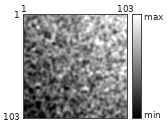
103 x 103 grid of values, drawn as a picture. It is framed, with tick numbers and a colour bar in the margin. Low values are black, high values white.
Ninth with the lowest average: bottom left. Ninth with the highest average: top right. Stripes: none. Mirror symmetry: none. Grain: blotchy. Lone odd cells: none. Histogram: bell-shaped. Slope: up to the top right.
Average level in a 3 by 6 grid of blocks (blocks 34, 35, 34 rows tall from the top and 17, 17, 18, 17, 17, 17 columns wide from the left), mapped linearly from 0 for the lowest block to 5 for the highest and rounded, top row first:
233455
122334
011233
